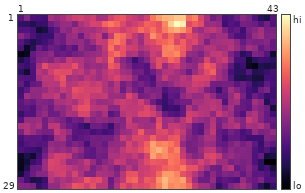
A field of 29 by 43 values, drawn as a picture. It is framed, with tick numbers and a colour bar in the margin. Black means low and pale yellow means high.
There are no regular stripes. There are no lone odd cells. There is no overall slope. No row or column stands out. Overall the values sit about 40% of the way up the scale. The texture is blotchy.
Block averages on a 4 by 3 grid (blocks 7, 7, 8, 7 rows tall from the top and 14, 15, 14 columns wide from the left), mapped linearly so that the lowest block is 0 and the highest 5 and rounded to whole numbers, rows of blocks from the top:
051 | 220 | 121 | 140
